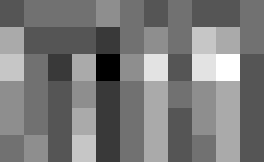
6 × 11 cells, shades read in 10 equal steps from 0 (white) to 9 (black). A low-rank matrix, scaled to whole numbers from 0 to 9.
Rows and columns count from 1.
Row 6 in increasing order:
2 3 3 4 5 5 5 6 6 6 7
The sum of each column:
24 30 36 23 41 29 20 33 22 18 34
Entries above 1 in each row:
11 11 8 11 11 11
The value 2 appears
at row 2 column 9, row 3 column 1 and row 6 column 4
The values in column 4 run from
2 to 6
